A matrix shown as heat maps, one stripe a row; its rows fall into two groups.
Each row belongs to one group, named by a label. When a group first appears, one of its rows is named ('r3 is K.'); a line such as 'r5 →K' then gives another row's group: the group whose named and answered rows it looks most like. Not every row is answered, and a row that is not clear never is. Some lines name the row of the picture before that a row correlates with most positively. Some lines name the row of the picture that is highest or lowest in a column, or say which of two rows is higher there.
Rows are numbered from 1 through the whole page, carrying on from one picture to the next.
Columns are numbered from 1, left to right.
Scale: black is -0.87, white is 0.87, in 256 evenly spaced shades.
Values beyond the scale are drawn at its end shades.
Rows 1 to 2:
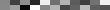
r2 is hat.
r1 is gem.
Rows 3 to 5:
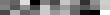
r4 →gem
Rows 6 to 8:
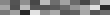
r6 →gem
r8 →hat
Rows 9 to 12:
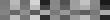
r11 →gem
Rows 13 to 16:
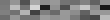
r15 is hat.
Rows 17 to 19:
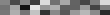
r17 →gem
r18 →hat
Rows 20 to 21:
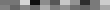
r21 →gem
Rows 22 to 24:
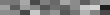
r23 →hat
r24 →hat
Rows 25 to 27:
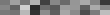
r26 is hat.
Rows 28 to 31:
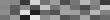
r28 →hat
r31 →hat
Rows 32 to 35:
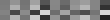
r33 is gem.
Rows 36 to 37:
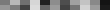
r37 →hat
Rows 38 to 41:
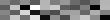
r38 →gem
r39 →hat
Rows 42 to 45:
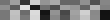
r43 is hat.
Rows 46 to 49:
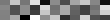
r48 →gem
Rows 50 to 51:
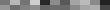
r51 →hat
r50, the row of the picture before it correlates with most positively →46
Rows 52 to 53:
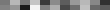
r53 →hat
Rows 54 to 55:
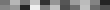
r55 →hat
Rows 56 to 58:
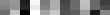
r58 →hat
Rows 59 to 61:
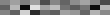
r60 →hat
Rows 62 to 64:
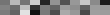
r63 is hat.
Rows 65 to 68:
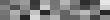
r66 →gem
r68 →hat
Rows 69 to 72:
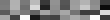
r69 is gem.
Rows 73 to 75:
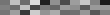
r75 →hat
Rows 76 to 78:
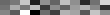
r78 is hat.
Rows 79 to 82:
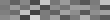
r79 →gem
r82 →hat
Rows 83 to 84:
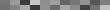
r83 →hat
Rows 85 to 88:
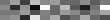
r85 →hat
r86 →gem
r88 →hat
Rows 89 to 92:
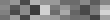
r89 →hat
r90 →gem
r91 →gem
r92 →hat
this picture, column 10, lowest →92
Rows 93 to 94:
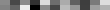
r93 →gem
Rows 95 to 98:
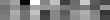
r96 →hat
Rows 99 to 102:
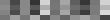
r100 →gem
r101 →gem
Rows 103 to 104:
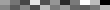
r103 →hat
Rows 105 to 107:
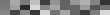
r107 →gem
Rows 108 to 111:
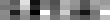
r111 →gem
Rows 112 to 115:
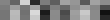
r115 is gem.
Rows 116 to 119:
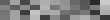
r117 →gem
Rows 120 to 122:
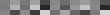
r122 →gem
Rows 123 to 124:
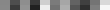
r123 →gem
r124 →gem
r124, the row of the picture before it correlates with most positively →122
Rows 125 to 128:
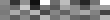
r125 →gem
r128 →gem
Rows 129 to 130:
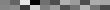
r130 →hat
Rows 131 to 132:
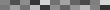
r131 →gem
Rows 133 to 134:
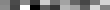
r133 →gem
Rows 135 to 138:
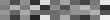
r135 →gem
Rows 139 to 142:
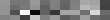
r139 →hat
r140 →hat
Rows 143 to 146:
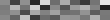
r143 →gem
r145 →hat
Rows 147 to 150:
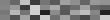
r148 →hat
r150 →gem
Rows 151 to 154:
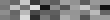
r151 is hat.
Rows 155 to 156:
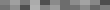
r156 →hat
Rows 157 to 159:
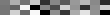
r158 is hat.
